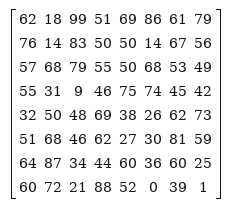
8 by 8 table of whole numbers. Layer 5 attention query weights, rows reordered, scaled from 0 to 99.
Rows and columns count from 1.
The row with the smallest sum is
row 8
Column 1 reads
62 76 57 55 32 51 64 60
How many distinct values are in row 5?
8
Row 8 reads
60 72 21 88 52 0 39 1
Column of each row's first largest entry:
3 3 3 5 8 7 2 4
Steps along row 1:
down up down up up down up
